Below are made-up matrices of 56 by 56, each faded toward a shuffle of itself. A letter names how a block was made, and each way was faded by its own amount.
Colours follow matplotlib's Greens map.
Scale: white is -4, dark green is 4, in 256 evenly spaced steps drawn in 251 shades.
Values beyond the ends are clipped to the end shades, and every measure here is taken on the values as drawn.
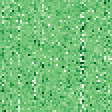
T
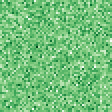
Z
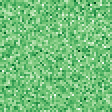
Z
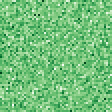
Z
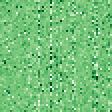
T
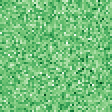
Z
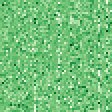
T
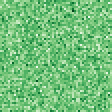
Z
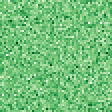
Z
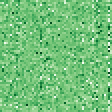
T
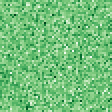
Z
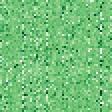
T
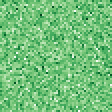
Z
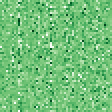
T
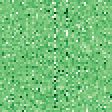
T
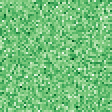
Z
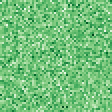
Z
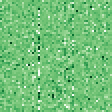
T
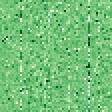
T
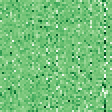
T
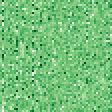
T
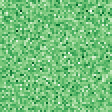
Z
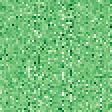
T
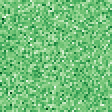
Z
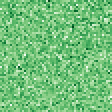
Z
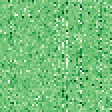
T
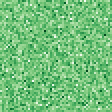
Z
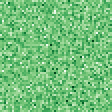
Z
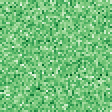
Z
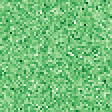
Z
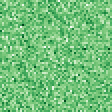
Z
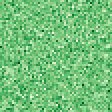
Z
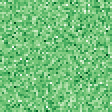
Z
